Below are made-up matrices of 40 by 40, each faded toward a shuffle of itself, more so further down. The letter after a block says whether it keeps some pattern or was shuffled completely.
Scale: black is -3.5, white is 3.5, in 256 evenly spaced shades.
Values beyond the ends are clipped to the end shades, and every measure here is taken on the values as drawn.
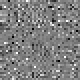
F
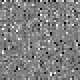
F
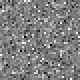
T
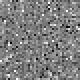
T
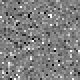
T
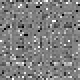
F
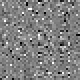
F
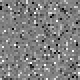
T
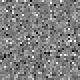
T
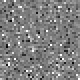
T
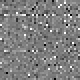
F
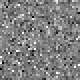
T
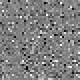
F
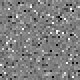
T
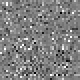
F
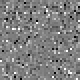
F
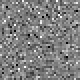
T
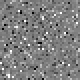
T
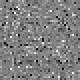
F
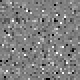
F
